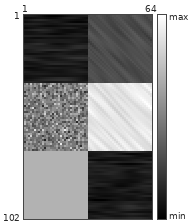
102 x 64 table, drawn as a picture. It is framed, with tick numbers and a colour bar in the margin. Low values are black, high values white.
It is made of 3 by 2 panels. Panel 1,1: very low, streaked across, faint in contrast. Panel 1,2: low, slanting down to the right, faint in contrast. Panel 2,1: middling, fine-grained, strong in contrast. Panel 2,2: very high, slanting down to the right, faint in contrast. Panel 3,1: high, flat. Panel 3,2: very low, streaked across, faint in contrast.
